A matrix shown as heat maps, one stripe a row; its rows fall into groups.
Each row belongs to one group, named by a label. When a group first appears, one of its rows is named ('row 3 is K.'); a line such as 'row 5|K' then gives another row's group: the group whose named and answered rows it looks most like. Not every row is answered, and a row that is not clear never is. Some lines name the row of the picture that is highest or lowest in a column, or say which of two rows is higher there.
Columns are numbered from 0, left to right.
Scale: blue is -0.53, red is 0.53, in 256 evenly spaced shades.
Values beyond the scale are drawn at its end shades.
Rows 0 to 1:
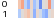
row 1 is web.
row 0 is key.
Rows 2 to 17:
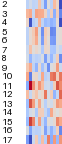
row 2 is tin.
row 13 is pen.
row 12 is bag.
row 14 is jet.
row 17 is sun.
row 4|tin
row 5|web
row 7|web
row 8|tin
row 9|key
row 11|pen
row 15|pen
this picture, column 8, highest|10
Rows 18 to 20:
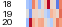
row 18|sun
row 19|jet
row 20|pen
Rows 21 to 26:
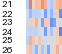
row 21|pen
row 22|tin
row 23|web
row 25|pen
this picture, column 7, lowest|26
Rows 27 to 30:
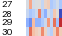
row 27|web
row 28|tin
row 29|sun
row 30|pen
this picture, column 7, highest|29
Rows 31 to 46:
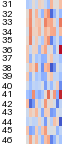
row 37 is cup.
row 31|jet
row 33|bag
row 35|web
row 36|bag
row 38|web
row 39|cup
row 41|sun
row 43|web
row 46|web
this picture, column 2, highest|41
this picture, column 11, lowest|44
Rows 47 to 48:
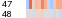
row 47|pen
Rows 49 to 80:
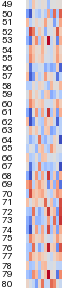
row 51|bag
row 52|pen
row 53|sun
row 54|pen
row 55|pen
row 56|tin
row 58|jet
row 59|web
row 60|pen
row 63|web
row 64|tin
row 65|jet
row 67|tin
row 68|sun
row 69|key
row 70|pen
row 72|sun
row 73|sun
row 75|pen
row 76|sun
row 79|sun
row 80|jet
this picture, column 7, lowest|69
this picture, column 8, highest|80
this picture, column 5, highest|80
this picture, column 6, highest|71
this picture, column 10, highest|52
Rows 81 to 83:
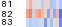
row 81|web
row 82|key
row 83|tin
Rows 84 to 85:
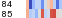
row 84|cup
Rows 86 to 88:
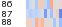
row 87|tin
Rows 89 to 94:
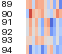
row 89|key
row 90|pen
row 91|web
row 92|web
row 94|cup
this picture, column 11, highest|90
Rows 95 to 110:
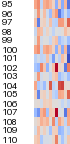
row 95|key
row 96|web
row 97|jet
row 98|pen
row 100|key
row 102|sun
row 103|web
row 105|jet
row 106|key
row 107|sun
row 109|web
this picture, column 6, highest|108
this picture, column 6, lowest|101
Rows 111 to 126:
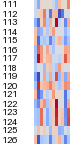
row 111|jet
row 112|web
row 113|sun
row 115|cup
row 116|pen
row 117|pen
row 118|jet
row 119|sun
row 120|pen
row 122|sun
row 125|web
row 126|cup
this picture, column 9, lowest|112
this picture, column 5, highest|120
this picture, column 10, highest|117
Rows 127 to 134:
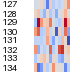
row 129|pen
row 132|jet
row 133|web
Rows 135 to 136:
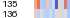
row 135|key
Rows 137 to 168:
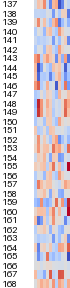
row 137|web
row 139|web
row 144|cup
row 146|key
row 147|jet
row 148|pen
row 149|pen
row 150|jet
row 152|web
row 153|bag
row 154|web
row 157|pen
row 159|sun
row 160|bag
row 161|cup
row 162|web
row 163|tin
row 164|jet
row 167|jet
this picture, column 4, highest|165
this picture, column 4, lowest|159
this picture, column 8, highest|167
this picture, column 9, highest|167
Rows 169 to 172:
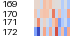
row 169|key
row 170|bag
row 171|web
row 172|sun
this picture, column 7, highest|172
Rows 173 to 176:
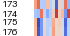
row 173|key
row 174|sun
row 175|cup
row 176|cup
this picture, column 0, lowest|174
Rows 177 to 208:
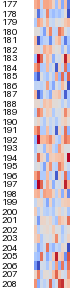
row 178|tin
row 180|jet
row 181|cup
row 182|key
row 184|key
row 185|sun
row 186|tin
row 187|cup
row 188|key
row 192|pen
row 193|jet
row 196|key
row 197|pen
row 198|key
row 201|jet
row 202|bag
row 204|tin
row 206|sun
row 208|jet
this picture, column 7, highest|205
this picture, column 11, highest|194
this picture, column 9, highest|208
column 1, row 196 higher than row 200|Yes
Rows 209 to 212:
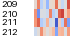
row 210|jet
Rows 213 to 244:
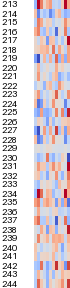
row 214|cup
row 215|pen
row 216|key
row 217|bag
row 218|bag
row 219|sun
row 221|web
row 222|jet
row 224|cup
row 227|sun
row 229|key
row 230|tin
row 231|bag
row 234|pen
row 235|key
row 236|web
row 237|key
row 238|bag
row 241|bag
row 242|sun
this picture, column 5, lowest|214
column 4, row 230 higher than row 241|Yes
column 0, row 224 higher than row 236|Yes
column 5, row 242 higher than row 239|No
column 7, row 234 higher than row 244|No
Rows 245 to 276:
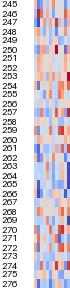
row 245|cup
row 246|pen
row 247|sun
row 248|key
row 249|web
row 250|sun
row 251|pen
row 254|jet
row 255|jet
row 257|sun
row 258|web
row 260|pen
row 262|cup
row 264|tin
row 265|tin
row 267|jet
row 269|tin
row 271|web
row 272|jet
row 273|cup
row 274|sun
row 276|cup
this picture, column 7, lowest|248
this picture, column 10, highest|246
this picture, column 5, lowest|276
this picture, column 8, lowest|271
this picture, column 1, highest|246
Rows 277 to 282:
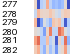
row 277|tin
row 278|pen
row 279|cup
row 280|jet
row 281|key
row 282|key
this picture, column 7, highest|279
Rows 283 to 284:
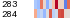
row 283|sun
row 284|jet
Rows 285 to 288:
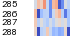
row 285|web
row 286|cup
